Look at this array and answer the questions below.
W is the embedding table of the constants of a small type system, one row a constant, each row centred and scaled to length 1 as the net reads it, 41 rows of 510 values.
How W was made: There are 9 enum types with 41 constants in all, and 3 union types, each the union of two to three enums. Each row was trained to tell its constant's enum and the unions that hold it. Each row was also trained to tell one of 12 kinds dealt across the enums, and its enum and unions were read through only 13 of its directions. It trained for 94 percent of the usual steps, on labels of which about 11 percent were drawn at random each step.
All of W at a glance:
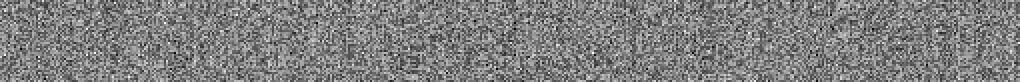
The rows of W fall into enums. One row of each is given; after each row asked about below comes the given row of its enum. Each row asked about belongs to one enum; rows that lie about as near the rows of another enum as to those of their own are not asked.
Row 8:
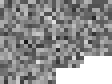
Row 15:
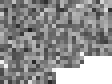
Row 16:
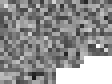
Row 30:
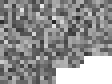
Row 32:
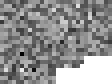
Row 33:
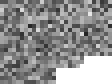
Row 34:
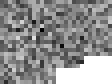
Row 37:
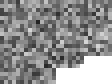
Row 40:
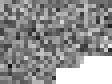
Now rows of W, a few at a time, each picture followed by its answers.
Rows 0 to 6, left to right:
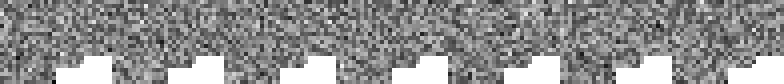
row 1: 8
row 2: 16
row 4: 40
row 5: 30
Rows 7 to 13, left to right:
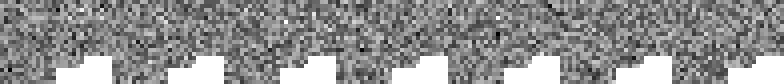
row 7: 33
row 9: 32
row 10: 34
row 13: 30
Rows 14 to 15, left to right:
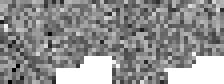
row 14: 40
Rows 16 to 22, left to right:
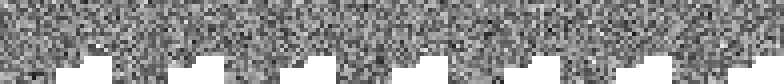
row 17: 30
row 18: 16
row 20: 40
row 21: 34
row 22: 32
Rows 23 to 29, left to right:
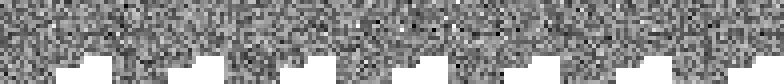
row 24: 16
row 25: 30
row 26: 32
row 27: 40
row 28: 8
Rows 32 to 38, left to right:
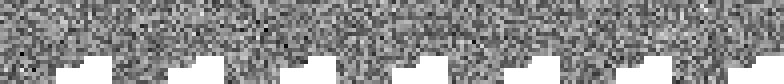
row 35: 16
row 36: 8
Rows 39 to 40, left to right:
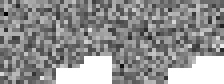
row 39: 37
